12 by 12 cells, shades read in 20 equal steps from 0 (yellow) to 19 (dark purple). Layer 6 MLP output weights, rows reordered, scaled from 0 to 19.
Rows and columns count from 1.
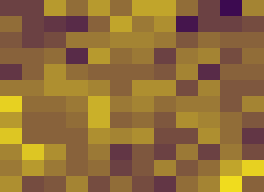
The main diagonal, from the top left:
14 14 13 16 11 11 8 12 13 14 5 11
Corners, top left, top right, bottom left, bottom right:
14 8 7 11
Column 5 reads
6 11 9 6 11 8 4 4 7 9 10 13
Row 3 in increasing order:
8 8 9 9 9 10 11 11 12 12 13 14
